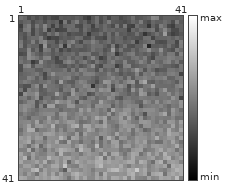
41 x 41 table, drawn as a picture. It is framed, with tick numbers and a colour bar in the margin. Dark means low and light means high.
The values follow a bell shape. No regular stripes run through it. No single row or column stands out from its neighbours. On average the colour sits 50% of the way up the scale. Values rise toward the bottom.
